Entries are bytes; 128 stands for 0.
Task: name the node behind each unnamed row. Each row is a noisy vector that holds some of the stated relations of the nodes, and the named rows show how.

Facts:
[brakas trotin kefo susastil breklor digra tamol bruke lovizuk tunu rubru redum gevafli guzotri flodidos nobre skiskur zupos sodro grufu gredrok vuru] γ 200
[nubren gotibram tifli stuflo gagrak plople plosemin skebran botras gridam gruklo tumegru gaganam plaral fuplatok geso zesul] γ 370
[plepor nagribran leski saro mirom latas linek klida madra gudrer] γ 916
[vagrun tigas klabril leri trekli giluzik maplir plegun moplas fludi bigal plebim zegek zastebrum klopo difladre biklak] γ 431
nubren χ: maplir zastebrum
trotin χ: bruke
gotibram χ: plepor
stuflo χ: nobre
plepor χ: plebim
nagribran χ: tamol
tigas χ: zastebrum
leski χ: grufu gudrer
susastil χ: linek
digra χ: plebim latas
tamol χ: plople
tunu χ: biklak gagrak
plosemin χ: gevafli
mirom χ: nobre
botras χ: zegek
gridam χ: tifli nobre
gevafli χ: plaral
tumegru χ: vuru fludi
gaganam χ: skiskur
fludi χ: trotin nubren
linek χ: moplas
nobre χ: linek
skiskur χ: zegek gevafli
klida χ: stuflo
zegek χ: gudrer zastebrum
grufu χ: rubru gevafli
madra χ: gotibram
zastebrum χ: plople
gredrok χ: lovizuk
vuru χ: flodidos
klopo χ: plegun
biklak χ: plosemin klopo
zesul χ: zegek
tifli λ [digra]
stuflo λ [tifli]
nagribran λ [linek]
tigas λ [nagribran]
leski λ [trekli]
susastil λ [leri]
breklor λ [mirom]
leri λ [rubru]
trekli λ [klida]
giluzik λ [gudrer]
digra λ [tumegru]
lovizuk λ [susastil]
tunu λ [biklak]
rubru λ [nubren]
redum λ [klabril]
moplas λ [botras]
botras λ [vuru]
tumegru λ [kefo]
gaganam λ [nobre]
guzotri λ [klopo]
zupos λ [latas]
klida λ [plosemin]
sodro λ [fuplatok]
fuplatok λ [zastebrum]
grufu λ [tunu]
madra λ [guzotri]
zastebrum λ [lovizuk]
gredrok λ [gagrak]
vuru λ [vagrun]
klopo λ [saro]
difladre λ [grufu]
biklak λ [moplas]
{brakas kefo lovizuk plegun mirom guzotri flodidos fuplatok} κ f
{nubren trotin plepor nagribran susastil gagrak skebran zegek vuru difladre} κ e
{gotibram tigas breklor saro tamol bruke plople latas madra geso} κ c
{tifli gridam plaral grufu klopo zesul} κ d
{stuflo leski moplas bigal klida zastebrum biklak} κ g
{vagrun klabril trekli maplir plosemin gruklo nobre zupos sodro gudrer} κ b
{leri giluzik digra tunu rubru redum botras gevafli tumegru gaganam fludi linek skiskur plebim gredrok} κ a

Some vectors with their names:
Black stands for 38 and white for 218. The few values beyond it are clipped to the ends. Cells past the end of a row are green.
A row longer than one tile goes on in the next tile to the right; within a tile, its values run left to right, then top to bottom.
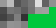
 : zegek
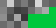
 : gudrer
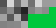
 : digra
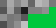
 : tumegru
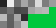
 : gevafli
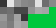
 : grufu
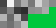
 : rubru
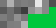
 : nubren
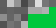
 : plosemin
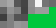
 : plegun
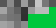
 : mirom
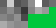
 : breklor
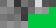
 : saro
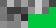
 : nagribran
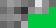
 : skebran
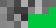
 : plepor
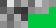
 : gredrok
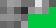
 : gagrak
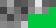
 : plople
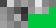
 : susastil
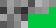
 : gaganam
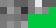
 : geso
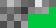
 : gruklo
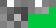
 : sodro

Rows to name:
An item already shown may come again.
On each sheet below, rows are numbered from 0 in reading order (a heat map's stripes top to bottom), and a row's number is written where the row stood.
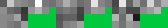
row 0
vuru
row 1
difladre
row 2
skiskur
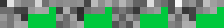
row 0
grufu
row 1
botras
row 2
gruklo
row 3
tunu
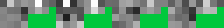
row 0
trotin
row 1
tamol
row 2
plaral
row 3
mirom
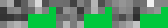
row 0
tigas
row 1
gotibram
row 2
moplas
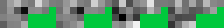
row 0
tifli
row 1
tifli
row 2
zastebrum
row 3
fludi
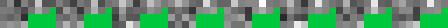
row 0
madra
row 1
gotibram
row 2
klopo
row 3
gruklo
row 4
vuru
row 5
biklak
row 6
plople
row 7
bigal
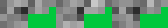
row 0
gridam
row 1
stuflo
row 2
zesul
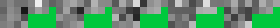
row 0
fuplatok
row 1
gridam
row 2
linek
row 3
plosemin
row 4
plebim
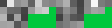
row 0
nobre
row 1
plegun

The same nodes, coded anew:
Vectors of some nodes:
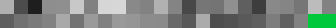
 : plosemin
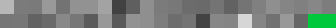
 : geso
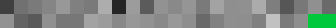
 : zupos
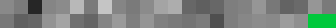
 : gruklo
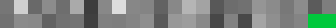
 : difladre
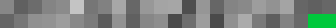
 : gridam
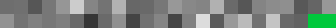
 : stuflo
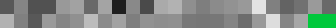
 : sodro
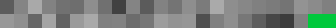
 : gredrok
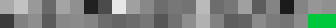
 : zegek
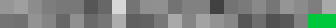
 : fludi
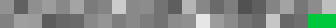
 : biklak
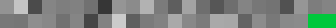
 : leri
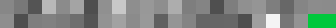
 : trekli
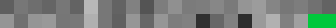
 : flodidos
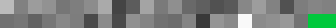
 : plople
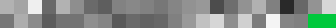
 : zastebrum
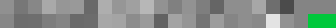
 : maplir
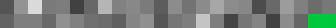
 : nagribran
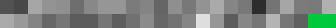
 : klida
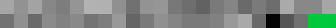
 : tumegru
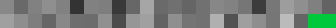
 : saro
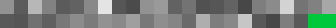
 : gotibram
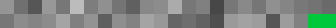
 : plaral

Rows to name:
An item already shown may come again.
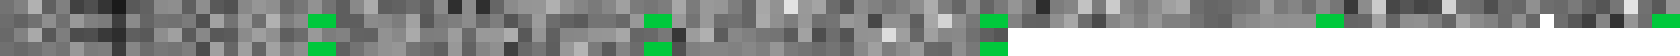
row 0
tamol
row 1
vuru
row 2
plegun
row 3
gruklo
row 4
plepor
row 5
tamol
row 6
gridam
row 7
susastil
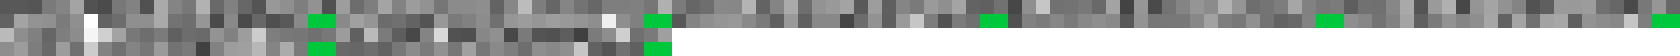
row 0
grufu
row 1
bigal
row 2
gridam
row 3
trotin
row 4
gudrer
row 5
fuplatok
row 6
gotibram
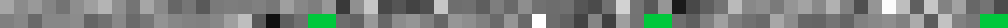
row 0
tumegru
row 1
plepor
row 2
nobre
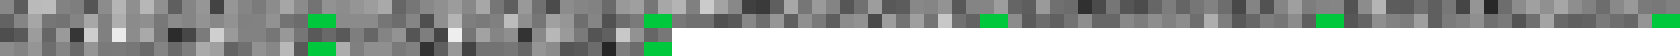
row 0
klopo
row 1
plebim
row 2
tigas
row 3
madra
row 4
vuru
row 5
mirom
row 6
linek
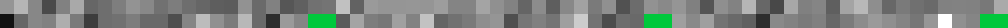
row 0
nubren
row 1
zesul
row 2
moplas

